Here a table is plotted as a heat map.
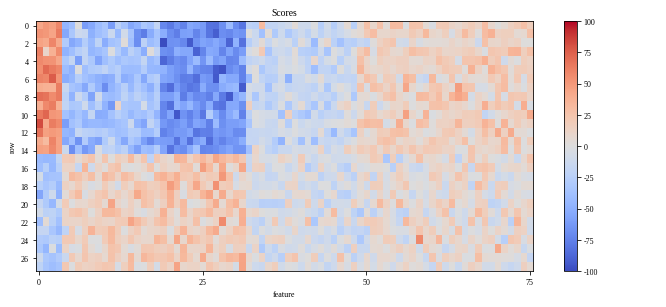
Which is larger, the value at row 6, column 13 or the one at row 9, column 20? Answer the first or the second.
the first
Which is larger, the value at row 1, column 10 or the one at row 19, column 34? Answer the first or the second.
the second
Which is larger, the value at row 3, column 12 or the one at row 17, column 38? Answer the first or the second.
the second
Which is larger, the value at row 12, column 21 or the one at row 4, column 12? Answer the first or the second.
the second
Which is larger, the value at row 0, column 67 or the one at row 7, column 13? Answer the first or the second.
the first
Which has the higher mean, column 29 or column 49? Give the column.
49
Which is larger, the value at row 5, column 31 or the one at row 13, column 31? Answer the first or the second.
the second
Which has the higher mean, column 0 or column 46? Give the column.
0
